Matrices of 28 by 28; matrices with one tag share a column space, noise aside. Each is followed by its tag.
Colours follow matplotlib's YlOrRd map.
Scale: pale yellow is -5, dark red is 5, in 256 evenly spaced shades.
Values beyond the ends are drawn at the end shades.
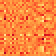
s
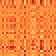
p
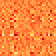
s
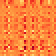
p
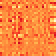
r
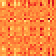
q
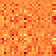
s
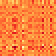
p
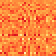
s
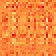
r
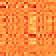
r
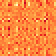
q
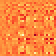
s
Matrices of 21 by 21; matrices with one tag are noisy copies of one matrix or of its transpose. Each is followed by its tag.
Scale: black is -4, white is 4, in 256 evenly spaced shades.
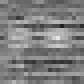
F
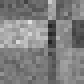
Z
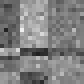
Z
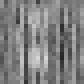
F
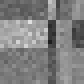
Z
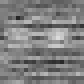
F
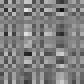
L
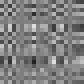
L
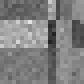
Z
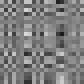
L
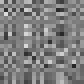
L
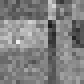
Z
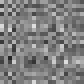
L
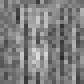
F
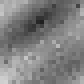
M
